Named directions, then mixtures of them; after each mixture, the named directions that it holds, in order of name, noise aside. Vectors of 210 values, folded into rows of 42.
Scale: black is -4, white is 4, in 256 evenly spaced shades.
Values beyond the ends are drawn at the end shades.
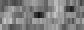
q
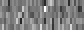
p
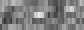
q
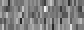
p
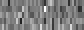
p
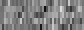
p, q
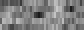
q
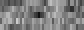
p, q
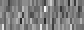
p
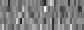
p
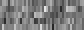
p, q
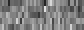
p, q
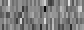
p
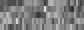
p, q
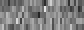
p, q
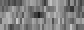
p, q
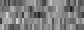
p, q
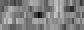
q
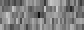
p, q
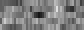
q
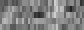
q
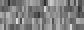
p, q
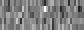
p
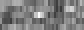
q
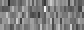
p, q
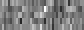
p, q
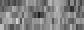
p, q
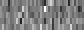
p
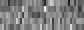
p, q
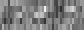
p, q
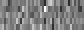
p
